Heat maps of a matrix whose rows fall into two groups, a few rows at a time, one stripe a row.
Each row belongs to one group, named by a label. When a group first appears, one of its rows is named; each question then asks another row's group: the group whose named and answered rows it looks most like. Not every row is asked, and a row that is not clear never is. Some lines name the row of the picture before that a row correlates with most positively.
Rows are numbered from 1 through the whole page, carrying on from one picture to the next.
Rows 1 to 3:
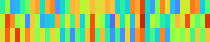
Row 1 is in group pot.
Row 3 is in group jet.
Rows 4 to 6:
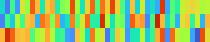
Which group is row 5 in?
pot
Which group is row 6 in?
jet
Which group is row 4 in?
pot
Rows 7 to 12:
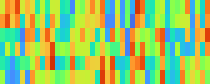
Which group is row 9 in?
pot
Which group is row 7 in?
jet
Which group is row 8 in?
jet
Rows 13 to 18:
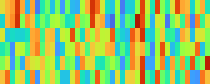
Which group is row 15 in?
pot
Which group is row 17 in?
pot
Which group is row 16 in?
pot
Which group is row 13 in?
jet
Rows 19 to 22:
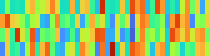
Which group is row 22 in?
pot
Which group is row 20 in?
jet
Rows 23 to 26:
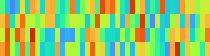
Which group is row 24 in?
jet
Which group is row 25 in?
jet
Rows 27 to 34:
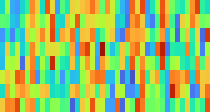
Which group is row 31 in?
pot
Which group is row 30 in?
pot
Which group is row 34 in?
jet
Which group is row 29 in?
pot
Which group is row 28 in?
pot
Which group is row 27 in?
pot
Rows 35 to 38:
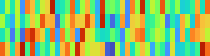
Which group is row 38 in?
jet
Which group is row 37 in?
pot
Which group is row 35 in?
pot
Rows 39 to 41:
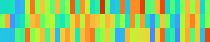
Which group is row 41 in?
pot
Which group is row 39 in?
pot
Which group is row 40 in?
pot
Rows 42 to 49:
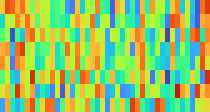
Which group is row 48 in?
jet
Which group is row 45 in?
jet
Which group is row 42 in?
jet
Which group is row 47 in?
pot
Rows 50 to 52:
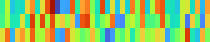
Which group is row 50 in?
pot
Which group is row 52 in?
jet
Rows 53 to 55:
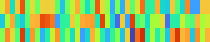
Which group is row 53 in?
jet
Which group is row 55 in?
jet
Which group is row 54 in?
pot
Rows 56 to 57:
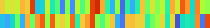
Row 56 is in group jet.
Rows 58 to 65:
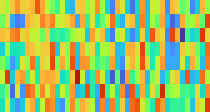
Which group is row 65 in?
pot
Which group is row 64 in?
pot
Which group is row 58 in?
jet
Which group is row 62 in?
pot
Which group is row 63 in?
jet
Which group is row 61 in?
pot
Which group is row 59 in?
pot
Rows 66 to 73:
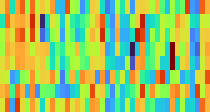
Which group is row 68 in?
jet
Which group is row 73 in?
jet
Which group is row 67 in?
jet
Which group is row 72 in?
jet
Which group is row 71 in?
pot
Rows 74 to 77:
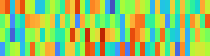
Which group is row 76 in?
pot
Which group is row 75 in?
pot
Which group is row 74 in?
jet
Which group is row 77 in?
pot
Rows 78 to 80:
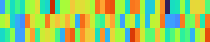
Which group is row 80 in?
pot
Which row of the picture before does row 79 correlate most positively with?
75
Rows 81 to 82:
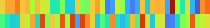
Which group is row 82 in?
pot
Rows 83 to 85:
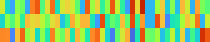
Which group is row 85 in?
jet
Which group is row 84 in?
pot
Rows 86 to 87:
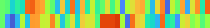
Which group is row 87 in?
pot
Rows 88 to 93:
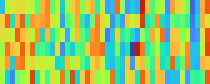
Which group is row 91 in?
jet
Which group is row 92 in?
jet
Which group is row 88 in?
jet
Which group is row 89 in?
jet
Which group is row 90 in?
jet
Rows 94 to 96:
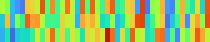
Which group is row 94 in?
pot
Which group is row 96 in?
pot
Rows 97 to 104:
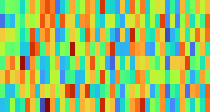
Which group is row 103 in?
pot
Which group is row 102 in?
jet
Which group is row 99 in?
pot
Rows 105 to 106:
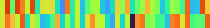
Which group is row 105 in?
jet
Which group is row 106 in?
jet
